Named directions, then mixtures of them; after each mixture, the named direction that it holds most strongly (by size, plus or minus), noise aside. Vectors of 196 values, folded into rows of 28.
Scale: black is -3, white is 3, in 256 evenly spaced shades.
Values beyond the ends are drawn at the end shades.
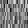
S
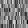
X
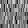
S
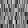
X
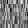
S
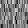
X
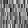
S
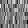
S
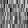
S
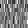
S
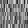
S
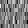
S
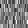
X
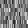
X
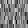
X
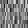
S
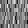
S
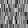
X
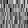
S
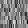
X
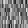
S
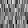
X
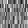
S
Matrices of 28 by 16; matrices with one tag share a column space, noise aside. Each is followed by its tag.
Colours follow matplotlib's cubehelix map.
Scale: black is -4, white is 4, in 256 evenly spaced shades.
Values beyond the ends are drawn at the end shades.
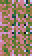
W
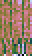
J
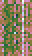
W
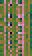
W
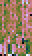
J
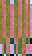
J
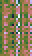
W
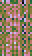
W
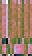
J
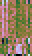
J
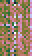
W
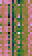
W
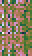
W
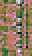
W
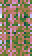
W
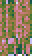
J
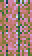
W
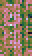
W
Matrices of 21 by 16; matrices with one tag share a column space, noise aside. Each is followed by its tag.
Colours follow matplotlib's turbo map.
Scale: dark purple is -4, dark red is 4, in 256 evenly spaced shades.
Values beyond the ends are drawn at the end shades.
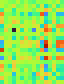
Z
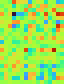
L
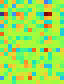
L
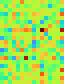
Z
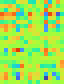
L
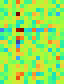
Z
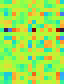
Z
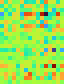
L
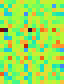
Z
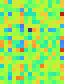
Z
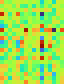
Z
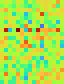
Z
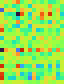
L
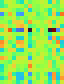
Z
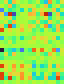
L
